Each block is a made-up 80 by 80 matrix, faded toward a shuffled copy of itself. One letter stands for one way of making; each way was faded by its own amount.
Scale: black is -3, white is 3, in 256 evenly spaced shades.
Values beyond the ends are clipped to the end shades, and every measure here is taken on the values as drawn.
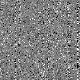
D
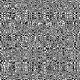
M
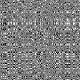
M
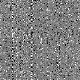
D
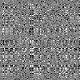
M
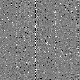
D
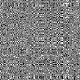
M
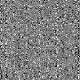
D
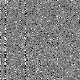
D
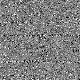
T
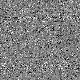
T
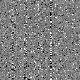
D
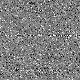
T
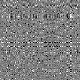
M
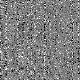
D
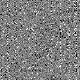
D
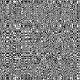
M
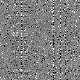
D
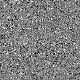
T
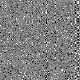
D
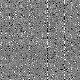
D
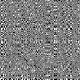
M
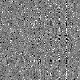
D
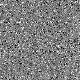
T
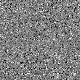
T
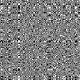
M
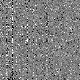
D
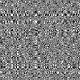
M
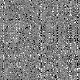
D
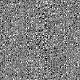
D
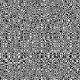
M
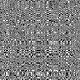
M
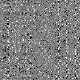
D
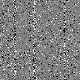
D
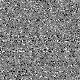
T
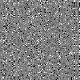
D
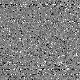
T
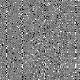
D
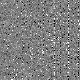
D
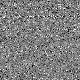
T
